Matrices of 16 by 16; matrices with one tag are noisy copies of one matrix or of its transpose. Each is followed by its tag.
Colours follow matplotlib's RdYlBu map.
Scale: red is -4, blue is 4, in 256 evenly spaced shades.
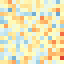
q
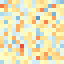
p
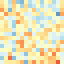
q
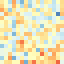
q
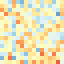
q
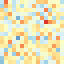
p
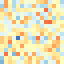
p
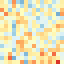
q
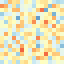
p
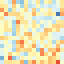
q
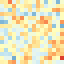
q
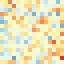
q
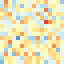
p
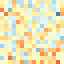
q
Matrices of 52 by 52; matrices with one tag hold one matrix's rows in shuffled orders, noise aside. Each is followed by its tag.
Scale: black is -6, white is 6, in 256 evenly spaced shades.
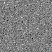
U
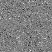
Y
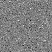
Y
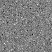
U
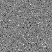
Y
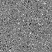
Y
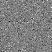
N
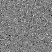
N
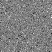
N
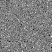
N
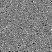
N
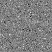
Y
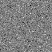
Y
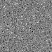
U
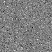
U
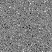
Y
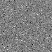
U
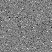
N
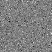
N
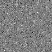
U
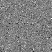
N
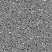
Y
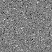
U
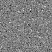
Y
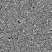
N
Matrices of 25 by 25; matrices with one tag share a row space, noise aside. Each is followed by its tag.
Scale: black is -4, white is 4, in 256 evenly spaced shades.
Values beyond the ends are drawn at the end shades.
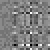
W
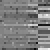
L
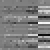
L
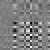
W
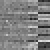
L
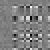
W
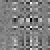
W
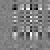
W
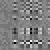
W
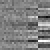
L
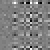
W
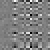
W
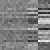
L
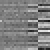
L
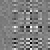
W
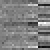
L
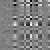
W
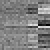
L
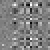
W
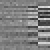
L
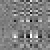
W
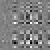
W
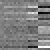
L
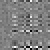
W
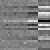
L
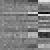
L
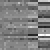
L
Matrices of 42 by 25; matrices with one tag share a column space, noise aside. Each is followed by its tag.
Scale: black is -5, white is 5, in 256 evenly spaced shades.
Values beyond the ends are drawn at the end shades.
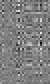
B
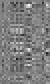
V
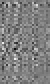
V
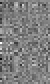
V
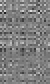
B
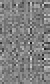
V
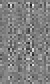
V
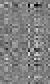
V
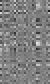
B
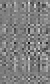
V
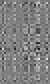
V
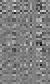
B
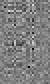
B
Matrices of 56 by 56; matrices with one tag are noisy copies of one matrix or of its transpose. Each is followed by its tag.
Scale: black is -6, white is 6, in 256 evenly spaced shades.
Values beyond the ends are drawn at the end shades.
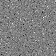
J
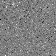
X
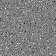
J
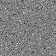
J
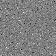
J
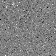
X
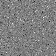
J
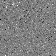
X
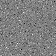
J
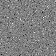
J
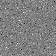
J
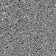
X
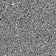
X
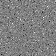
J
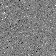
X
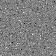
J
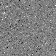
X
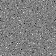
J
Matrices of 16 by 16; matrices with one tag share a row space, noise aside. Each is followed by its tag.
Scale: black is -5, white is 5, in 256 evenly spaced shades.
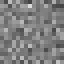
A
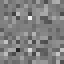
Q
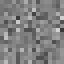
Q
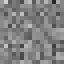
A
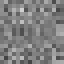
A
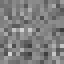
A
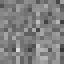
Q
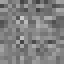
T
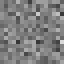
Q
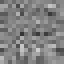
T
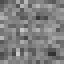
T
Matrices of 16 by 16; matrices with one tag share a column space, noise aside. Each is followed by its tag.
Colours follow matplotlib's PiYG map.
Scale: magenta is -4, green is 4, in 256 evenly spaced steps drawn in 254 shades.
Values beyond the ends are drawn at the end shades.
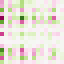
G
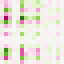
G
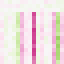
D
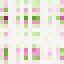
G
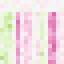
D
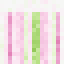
D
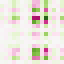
G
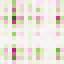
G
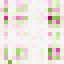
G
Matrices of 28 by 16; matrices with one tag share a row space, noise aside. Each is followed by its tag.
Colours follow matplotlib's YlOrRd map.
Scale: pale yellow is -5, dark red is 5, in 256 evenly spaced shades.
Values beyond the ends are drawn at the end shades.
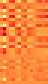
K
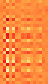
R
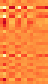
K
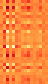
R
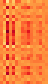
R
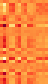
K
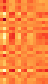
K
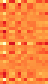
K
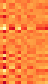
K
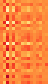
R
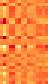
K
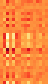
R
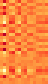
K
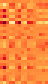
K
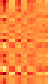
K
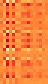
R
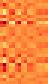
K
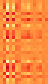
R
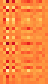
R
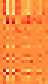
R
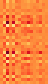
R
